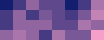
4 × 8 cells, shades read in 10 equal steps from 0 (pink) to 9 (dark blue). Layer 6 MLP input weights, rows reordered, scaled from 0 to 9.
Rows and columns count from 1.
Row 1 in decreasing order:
9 9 7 7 6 6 4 3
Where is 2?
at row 2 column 8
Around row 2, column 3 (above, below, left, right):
4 4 4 5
